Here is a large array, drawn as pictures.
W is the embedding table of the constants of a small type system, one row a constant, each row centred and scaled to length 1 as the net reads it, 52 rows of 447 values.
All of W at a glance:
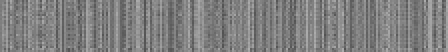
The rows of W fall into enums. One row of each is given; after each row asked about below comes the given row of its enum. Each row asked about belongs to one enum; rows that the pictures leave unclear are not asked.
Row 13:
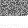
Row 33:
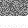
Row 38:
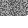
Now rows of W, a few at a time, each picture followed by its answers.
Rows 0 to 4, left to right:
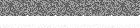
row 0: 33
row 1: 33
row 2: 33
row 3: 13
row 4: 33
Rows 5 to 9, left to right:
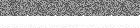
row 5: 38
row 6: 33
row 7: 33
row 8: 13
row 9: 33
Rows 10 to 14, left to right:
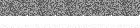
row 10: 33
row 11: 38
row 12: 38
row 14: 38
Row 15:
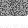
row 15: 38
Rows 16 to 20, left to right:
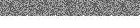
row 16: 33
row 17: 13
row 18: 38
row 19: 33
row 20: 33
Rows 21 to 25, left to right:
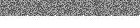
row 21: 13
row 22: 33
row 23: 13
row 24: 38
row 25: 13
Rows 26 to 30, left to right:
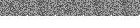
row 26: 33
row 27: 38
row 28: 13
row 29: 38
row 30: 38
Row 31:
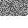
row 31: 33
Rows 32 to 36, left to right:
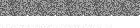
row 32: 38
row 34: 38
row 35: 38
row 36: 33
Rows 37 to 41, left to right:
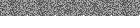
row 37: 38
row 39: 13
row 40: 33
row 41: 38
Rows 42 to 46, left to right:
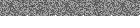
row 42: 33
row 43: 13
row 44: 33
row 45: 38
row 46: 33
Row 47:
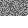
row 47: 33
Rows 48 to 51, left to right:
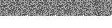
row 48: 13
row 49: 13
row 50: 13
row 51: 38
